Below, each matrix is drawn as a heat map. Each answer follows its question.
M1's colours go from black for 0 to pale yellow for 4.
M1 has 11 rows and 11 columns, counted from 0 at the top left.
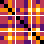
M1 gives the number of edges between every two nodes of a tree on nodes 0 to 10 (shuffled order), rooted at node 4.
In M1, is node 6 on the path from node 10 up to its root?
yes
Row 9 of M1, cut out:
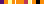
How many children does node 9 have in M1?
0
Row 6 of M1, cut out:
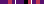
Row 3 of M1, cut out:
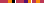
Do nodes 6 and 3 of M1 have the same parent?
no
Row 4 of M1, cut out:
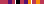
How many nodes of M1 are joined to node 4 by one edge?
2
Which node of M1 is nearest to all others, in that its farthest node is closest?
6
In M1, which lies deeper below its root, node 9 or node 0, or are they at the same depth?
node 9
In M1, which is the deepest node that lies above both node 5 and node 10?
6
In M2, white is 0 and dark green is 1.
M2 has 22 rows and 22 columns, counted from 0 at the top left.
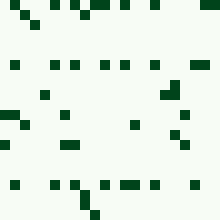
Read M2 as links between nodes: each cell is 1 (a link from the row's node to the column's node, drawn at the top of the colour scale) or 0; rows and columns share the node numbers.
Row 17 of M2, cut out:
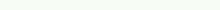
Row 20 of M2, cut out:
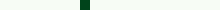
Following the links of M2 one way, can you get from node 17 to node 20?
no
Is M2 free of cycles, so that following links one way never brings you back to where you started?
yes
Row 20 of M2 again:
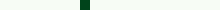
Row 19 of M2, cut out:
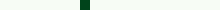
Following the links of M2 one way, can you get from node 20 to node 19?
no
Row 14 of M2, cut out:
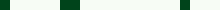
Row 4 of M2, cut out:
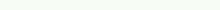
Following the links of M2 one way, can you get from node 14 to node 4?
yes
